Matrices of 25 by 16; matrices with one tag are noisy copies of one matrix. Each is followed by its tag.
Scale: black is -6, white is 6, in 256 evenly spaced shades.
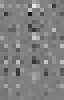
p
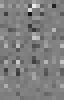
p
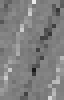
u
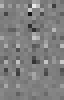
p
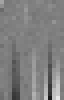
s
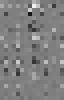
p
